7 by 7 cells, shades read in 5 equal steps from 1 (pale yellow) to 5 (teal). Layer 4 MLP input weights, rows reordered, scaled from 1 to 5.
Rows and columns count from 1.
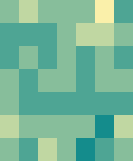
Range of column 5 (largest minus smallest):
3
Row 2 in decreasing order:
4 4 4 3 3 2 2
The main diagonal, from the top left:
3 4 4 3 4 5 3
